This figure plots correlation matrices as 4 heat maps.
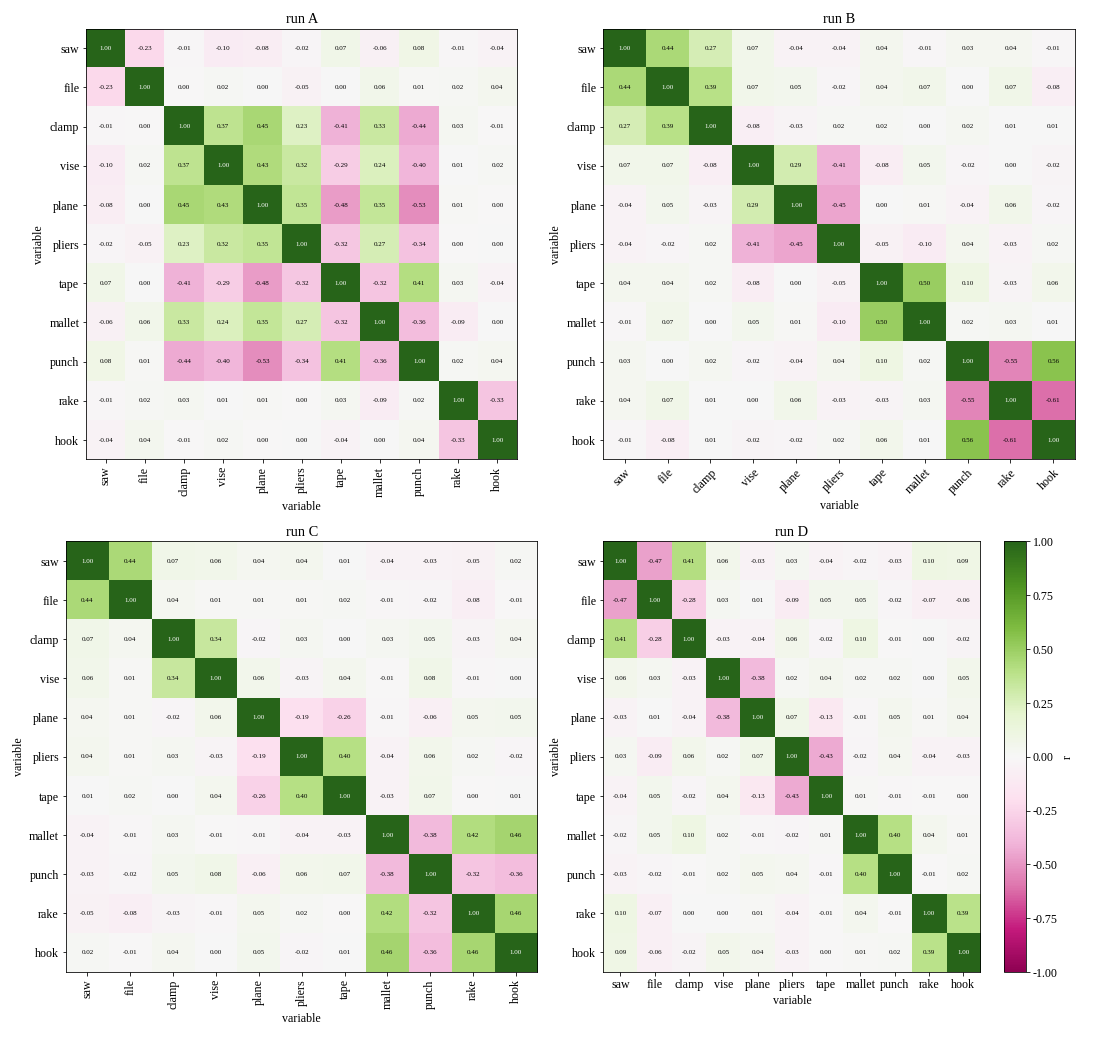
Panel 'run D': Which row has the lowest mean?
file
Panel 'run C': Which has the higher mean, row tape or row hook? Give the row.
hook
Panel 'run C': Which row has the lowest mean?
punch
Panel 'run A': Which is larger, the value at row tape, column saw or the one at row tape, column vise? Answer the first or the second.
the first
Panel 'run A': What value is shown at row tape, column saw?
0.07
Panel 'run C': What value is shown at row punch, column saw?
-0.03
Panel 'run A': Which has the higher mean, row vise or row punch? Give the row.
vise
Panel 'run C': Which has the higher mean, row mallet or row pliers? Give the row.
mallet
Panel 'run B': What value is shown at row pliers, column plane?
-0.45
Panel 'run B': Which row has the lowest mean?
pliers
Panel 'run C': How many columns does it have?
11
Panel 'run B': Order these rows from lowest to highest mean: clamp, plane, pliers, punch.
pliers, plane, punch, clamp
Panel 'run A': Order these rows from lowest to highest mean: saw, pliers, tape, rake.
tape, saw, rake, pliers
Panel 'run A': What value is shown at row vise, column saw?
-0.10
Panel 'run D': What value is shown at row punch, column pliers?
0.04
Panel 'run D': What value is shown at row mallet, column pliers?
-0.02
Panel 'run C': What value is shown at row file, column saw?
0.44
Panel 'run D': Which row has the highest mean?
mallet
